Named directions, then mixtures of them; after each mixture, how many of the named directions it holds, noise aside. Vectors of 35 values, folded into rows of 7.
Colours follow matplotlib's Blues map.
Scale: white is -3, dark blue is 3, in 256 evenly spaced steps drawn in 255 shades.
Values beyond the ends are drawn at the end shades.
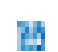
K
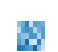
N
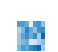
two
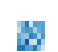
one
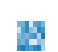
two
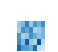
two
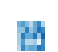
one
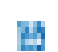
one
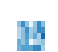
two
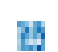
one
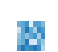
two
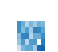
two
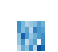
two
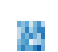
two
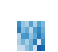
two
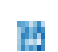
one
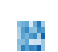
two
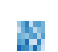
one
